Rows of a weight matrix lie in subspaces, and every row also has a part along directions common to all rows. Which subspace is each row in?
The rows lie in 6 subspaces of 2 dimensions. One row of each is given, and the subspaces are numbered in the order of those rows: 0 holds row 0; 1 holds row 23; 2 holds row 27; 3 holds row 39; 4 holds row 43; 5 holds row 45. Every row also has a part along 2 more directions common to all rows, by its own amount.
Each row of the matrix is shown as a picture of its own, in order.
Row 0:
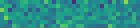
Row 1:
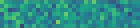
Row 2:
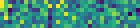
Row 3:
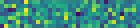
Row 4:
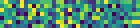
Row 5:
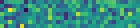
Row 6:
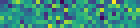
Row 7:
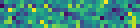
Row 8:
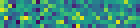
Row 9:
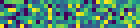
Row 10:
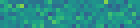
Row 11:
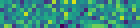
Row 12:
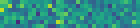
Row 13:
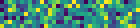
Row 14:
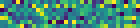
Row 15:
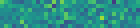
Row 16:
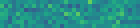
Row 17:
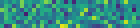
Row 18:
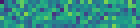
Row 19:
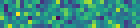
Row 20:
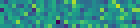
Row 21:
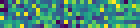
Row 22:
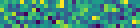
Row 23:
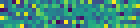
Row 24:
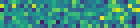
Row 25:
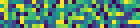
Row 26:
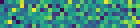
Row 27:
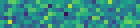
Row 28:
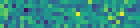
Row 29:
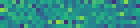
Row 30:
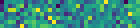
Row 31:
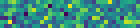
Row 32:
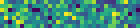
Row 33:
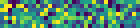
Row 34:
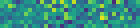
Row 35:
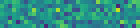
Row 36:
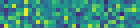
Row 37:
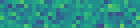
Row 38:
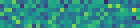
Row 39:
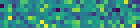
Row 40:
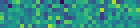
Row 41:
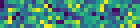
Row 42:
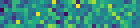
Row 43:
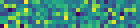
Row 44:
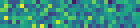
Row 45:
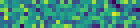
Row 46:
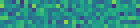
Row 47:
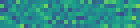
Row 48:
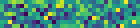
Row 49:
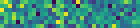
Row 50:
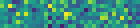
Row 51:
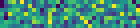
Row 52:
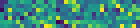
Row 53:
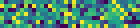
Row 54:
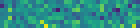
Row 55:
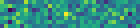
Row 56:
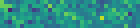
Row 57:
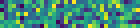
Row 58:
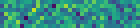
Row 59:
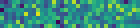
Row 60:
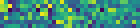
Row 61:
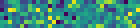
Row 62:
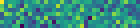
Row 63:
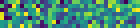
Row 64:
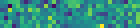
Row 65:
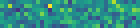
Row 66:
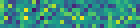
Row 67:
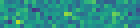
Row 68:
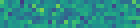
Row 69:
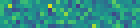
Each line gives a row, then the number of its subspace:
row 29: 1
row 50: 0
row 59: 5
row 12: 5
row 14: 1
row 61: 2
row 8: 4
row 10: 2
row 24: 3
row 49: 5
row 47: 1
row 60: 5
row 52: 3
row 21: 1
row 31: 2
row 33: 2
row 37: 2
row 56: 3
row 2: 1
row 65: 5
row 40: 0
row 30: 2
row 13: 0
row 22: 2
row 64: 0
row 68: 1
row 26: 1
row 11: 0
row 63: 3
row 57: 0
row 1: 4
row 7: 3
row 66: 4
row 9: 4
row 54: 3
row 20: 3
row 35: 3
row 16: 4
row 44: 2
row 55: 4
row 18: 1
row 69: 5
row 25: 0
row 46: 1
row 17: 0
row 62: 2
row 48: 2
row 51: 1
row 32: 5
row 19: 3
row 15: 0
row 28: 4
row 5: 4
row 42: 5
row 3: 4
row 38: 1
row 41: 3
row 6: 0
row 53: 3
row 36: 4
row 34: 0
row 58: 4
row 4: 5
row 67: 5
